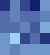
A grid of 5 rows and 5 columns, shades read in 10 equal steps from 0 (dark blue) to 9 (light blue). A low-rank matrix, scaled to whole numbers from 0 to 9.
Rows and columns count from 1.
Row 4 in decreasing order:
9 6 4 2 1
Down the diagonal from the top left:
1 5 5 4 6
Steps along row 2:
up down same up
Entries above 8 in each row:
0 0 0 1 0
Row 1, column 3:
2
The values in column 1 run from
1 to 6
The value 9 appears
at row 4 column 2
